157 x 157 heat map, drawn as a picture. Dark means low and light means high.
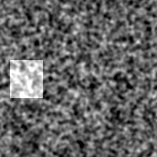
Odd patch: higher, in the middle left. Stripes: none. Ninth with the highest average: middle left. Mirror symmetry: none. Average level on the scale: 40%. Grain: blotchy.
